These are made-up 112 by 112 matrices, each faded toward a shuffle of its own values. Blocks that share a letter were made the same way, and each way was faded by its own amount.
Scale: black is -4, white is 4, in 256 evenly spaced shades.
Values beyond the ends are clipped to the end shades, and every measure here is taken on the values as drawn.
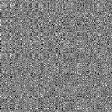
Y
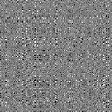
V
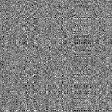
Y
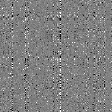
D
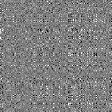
V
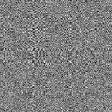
Y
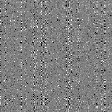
D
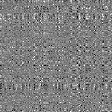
V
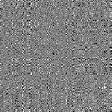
V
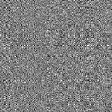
Y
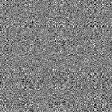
Y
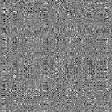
V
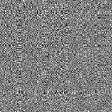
Y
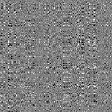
V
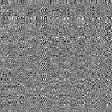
V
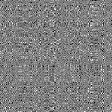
V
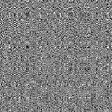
Y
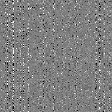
D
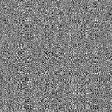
Y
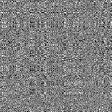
Y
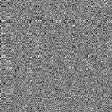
Y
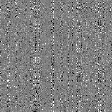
D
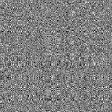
Y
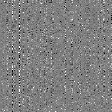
D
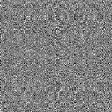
Y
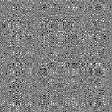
V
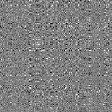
V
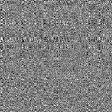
Y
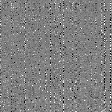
D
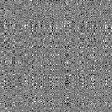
V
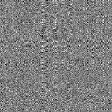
Y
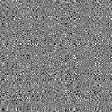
V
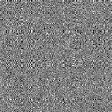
Y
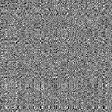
Y
